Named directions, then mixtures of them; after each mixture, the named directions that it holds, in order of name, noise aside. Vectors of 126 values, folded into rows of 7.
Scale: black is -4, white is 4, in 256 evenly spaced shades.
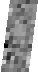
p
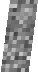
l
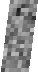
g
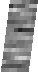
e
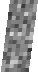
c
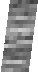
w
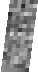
c, e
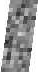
c, g, p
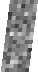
c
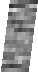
e, w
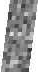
c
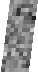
g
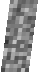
g, l, p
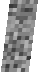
l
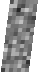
g, l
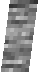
e, w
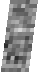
e, p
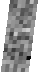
e, l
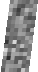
g, l, p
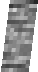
e, w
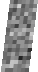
c, e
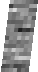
e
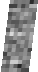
c, e, w
